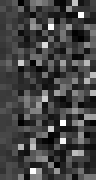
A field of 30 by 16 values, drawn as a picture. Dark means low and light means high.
No single row or column stands out from its neighbours. No overall slope runs across the table. The texture is fine-grained noise. A vertical seam about 20% of the way across splits the table, and the left part is calmer. Neither half mirrors the other. Most values sit low, with a long tail of high ones.
